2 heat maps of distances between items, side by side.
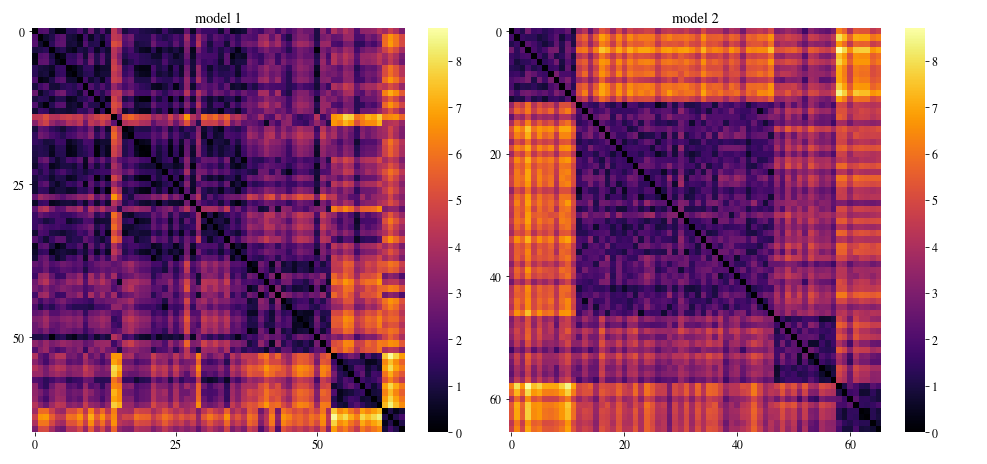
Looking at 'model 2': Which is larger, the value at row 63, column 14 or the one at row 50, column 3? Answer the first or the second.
the second
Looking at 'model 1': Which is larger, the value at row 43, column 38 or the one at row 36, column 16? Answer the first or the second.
the first
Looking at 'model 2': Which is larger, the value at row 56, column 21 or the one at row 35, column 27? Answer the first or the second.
the first
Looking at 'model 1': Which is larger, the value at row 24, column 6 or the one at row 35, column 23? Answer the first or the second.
the second
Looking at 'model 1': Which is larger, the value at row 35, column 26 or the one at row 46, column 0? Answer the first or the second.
the second
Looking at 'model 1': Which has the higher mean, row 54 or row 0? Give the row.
54
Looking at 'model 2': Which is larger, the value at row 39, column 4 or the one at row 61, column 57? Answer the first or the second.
the first
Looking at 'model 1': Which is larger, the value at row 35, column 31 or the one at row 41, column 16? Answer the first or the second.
the second
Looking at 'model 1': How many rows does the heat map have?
66
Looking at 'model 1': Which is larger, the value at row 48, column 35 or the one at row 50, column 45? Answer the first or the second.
the first
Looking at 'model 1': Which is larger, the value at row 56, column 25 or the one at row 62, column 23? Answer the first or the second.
the second
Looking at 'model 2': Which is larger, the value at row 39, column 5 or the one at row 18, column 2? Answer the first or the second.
the first
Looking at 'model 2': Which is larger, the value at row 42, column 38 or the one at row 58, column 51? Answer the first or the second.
the second
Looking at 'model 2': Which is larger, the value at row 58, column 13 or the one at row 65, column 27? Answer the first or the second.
the first
